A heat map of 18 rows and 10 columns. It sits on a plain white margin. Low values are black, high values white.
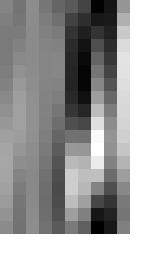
Neither half mirrors the other. On average the colour sits 50% of the way up the scale. The left part is calmer, up to a seam about 50% of the way across. The middle right is the ninth with the highest average.
